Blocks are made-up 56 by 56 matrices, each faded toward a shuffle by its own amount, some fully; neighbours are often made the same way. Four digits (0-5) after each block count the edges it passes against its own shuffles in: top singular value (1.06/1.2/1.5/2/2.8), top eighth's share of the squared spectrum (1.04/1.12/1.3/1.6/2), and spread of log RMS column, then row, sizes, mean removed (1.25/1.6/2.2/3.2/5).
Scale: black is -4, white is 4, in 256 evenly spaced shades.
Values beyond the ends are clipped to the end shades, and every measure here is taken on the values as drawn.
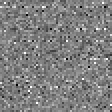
1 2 0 2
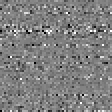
2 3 0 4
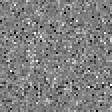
0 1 0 2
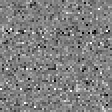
1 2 0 2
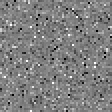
0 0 0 0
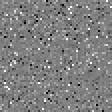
2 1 0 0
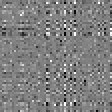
5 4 3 3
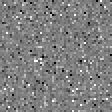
1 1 0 0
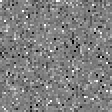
1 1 0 0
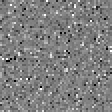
1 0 0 0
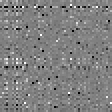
4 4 2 2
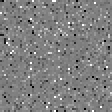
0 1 0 0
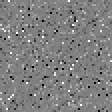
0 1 0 0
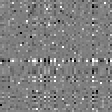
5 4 2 2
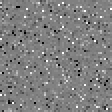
0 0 0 0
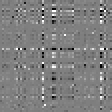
5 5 3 3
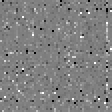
3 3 1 1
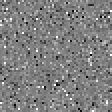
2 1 0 0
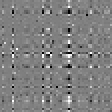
5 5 3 3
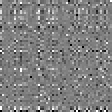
5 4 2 3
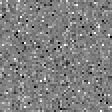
0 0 0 0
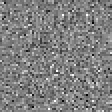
3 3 1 0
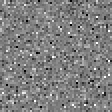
2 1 0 0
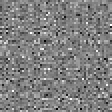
4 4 2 2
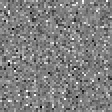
0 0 0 0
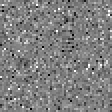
3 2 1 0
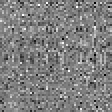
4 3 2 1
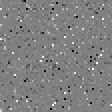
1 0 0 0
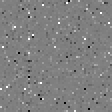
2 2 0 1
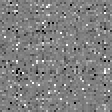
4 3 1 1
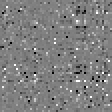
4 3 1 1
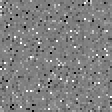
0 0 0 0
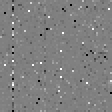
3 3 0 0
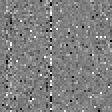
3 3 2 0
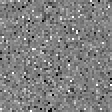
0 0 0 0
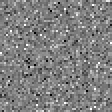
1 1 0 0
